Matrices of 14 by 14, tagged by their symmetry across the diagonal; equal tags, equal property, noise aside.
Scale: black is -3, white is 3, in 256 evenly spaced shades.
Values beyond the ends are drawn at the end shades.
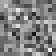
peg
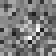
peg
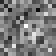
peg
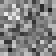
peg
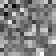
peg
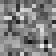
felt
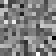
felt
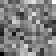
felt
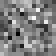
felt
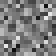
felt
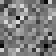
peg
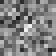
peg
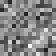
peg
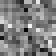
felt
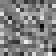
felt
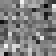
felt
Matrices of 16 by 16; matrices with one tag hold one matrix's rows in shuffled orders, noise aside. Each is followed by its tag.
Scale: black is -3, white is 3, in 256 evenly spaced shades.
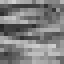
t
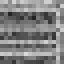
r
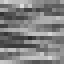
t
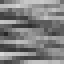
t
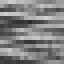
t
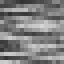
t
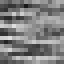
t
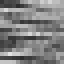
t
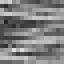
t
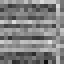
r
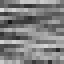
t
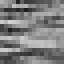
t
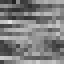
t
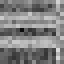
r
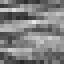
t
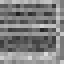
r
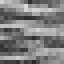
t
